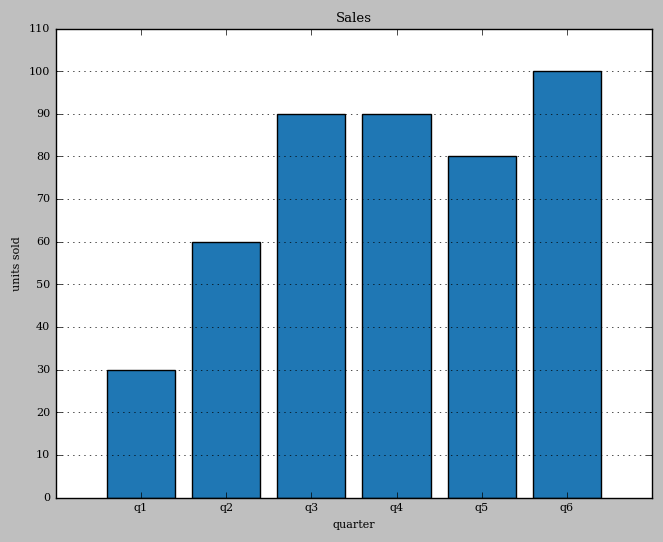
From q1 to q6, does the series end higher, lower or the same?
higher
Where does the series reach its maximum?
q6
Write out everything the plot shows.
Title: Sales
x-axis: quarter, ticks q1 q2 q3 q4 q5 q6
y-axis: units sold, ticks 0 10 20 30 40 50 60 70 80 90 100 110
Values:
30 60 90 90 80 100
